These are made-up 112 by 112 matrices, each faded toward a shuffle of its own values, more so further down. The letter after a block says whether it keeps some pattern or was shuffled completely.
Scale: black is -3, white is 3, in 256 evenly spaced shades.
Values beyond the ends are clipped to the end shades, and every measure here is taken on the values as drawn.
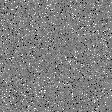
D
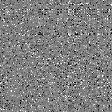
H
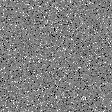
D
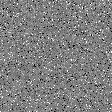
D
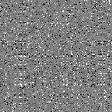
H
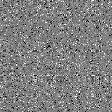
H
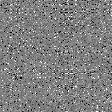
H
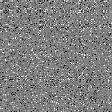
H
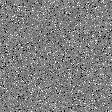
D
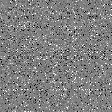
H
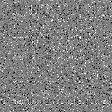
H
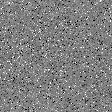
D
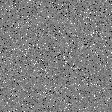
D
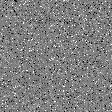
D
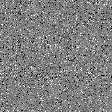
H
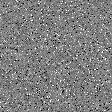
D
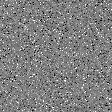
D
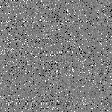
H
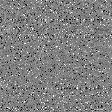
H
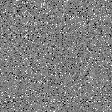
H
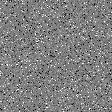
D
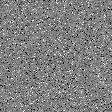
D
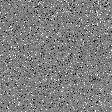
D
